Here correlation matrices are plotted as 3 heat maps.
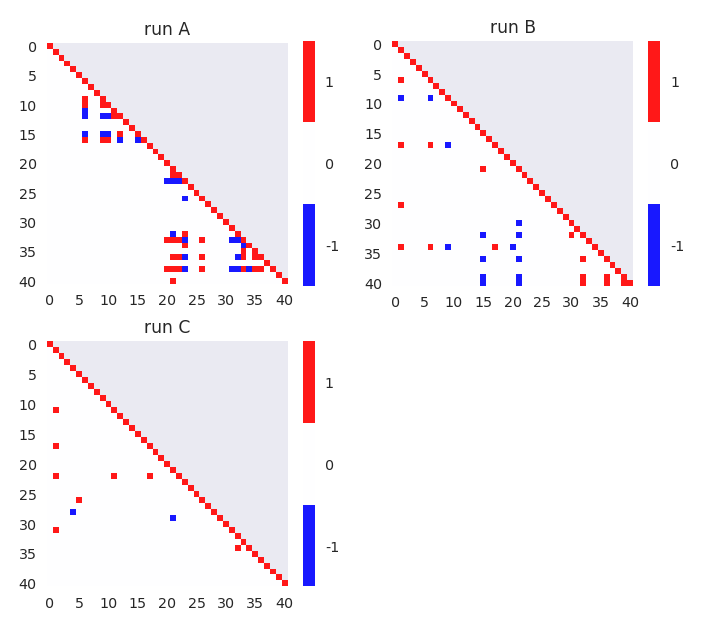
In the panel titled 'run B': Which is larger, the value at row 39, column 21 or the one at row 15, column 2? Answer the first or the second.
the second
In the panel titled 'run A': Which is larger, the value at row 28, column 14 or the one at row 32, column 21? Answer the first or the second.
the first
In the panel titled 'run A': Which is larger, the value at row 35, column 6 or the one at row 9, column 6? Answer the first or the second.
the second
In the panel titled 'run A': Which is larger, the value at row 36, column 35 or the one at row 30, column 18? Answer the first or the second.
the first
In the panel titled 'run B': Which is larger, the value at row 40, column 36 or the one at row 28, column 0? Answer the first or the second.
the first
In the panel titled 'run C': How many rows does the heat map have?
41
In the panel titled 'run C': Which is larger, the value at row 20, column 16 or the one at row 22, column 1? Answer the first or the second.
the second
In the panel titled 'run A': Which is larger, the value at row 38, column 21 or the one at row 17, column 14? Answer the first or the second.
the first
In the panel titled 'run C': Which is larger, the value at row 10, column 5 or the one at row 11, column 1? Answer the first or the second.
the second
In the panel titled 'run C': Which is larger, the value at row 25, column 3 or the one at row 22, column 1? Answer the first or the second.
the second
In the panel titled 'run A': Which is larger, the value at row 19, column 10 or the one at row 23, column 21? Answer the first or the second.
the first
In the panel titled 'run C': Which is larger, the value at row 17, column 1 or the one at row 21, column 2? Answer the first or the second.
the first
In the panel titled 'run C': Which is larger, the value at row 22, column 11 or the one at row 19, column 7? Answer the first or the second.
the first
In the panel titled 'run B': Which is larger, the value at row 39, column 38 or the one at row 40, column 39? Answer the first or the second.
the second
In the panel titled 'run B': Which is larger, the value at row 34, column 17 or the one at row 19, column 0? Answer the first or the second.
the first
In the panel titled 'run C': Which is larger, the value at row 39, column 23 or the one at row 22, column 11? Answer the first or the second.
the second
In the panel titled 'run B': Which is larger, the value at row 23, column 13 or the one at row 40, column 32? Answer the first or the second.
the second
